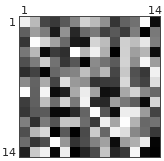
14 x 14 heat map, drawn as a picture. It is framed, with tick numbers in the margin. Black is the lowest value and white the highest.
The histogram is flat. No single row or column stands out from its neighbours. The halves do not mirror each other. There is no overall slope.
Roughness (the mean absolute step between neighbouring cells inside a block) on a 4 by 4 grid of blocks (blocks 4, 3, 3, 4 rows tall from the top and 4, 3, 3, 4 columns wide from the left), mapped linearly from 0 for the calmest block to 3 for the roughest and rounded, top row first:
2 2 1 2 / 1 1 0 1 / 2 2 2 2 / 3 1 3 1
